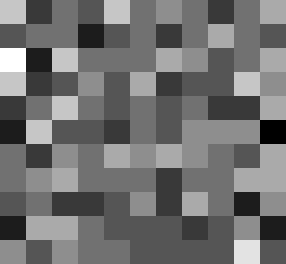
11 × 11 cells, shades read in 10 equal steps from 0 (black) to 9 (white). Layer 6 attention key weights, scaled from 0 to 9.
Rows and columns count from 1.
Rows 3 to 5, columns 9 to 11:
3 4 6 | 3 7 5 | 2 2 6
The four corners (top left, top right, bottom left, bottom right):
7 6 5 3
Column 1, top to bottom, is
7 3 9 7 2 1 4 4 3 1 5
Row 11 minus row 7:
1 1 0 0 -2 -2 -3 -2 -1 5 -3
